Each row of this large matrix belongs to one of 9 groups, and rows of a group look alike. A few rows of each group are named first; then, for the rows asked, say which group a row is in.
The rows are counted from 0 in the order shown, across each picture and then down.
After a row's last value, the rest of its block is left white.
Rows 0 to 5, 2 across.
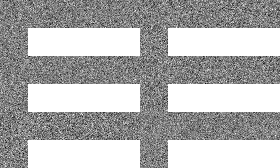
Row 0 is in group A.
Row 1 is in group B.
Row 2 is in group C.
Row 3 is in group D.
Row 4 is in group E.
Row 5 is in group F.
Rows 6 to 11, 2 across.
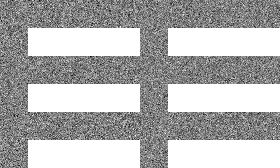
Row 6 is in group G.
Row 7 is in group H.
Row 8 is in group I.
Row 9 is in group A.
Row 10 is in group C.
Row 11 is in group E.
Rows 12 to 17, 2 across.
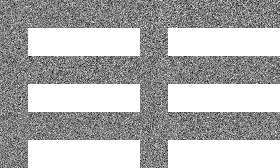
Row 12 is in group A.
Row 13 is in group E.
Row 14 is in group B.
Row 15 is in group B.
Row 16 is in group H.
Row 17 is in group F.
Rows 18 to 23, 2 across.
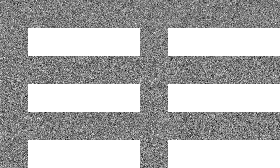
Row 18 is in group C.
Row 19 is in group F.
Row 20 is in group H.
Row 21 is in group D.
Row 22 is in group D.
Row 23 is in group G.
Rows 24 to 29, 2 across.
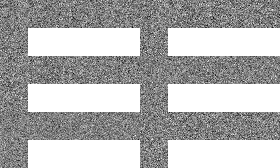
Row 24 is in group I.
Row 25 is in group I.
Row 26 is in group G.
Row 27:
F
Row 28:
C
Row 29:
A
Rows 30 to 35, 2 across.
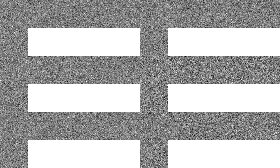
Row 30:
F
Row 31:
D
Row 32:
D
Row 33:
D
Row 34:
F
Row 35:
B
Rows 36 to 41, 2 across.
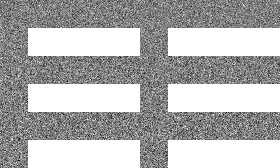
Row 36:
C
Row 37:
H
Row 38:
D
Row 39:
G
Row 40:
A
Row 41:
E
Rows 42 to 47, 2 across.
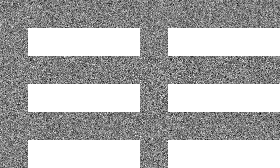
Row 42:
D
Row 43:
G
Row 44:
A
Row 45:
H
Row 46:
H
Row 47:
D
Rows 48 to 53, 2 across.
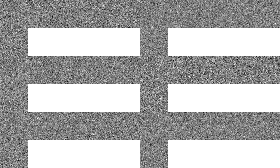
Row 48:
B
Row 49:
C
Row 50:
D
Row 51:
G
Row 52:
A
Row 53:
D
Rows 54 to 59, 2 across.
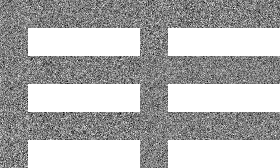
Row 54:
B
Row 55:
G
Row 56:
D
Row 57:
D
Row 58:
D
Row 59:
F
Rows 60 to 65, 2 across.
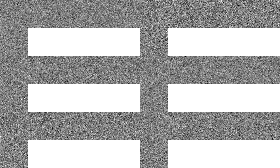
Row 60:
C
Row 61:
E
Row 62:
B
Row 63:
D
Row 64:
D
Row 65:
I
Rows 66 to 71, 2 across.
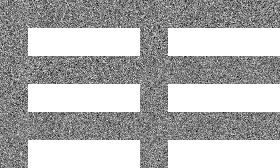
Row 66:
G
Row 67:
A
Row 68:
E
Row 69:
D
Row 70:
G
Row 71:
A
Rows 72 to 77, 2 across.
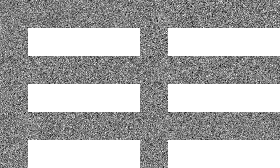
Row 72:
C
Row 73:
E
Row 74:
B
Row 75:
B
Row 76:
G
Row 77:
D
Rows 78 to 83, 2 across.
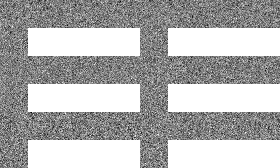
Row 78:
D
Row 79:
B
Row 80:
F
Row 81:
H
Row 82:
I
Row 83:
G
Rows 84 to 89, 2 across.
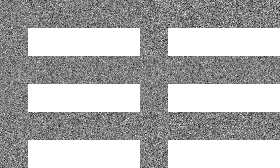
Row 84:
B
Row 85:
E
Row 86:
E
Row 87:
D
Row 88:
H
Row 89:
H
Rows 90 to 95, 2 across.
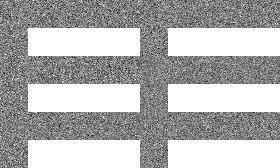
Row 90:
E
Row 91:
A
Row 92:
G
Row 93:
I
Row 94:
H
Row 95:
F
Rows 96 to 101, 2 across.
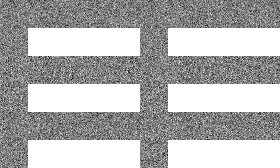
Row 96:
B
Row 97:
B
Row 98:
G
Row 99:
G
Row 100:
B
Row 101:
D
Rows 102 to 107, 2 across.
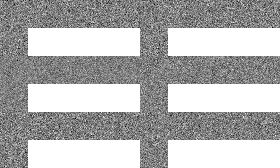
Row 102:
A
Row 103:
A
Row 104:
F
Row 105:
C
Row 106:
H
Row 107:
H
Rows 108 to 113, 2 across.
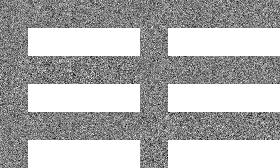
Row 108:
I
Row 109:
C
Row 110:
I
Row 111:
C
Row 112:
C
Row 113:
D
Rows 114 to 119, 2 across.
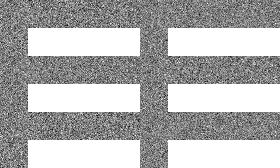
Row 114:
B
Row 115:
H
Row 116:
B
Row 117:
B
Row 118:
G
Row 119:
F
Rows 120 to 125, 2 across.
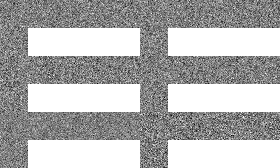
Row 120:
C
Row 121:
G
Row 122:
G
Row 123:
B
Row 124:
F
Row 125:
H
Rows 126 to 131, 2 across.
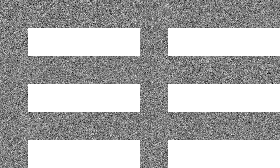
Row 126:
F
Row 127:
D
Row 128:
F
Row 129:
I
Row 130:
B
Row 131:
H
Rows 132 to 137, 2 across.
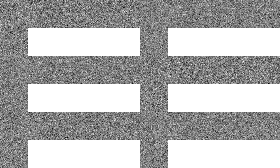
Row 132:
D
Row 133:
I
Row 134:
I
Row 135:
B
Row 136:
B
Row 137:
F
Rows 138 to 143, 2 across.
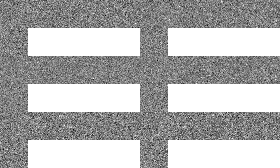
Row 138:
C
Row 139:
B
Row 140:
A
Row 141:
F
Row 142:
I
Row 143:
E
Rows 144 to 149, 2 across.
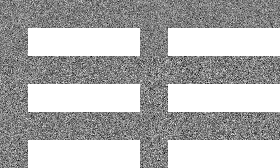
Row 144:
E
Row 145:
I
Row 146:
F
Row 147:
D
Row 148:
A
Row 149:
A
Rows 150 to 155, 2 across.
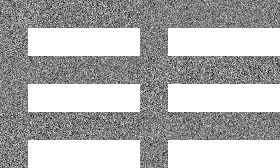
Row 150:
E
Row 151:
A
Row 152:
B
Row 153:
G
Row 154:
H
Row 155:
D
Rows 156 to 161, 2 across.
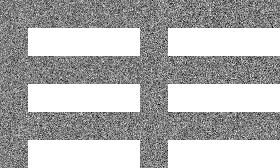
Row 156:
E
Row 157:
I
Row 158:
B
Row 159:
A
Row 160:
E
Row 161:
F
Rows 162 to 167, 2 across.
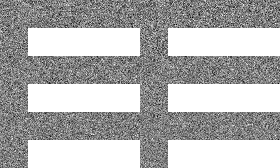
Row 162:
I
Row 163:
H
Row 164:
B
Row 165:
C
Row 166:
A
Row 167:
C
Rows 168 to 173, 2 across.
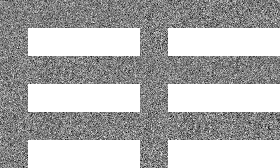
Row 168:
A
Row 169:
F
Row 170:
G
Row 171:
F
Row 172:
D
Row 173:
G
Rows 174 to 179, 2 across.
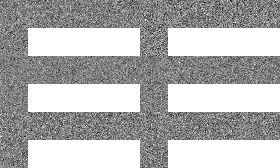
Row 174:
D
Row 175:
F
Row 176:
C
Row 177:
B
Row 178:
D
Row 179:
H
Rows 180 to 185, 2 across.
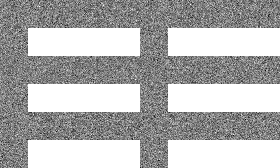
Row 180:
B
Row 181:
G
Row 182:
F
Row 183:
C
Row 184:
I
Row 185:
A
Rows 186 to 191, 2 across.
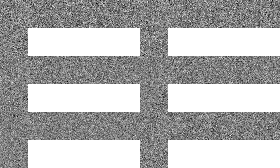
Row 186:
E
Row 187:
G
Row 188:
D
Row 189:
E
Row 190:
C
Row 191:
I
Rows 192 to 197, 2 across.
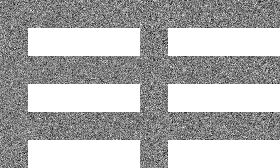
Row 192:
C
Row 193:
D
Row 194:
A
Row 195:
C
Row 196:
B
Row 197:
D
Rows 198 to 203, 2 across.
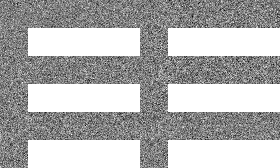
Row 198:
C
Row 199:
B
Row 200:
A
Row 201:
E
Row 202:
D
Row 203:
D
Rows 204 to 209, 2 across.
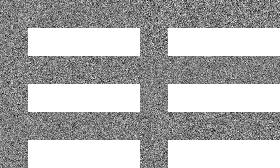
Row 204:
E
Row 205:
E
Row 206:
A
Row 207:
A
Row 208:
C
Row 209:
I
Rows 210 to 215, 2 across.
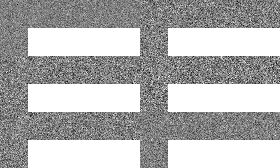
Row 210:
F
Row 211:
A
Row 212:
I
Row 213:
E
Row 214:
I
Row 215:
C
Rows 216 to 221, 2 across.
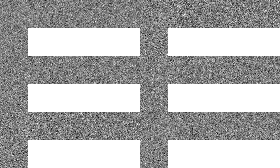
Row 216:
B
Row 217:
E
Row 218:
B
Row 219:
G
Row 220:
E
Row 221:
B
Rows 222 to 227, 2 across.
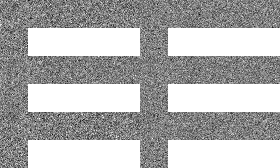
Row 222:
D
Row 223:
C
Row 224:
D
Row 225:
H
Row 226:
B
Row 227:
C
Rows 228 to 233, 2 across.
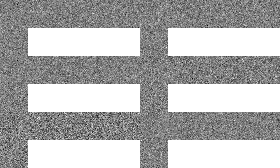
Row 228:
C
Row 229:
D
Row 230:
F
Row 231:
B
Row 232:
E
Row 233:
G
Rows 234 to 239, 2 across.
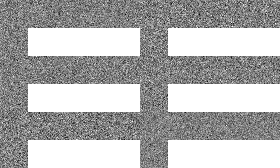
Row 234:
H
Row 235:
H
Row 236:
C
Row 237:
D
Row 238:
B
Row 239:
D
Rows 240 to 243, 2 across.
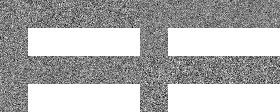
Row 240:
I
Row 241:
F
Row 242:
C
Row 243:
E
